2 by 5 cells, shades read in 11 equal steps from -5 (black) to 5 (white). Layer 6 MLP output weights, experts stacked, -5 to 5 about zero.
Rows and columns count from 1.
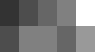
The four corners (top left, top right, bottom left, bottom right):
-3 5 -2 1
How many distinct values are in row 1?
5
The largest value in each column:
-2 0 0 0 5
